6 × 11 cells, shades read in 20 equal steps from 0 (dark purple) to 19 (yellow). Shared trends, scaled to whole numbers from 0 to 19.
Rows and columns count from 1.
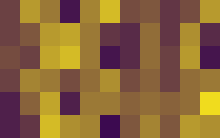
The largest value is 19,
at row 5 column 11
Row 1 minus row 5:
3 5 -4 -1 1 6 -2 -2 -4 -3 -6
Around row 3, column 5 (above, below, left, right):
10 9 16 1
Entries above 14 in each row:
1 0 1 0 1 1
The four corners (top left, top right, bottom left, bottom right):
5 13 2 12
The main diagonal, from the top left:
5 7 14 6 10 0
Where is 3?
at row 2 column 7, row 2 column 11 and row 3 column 7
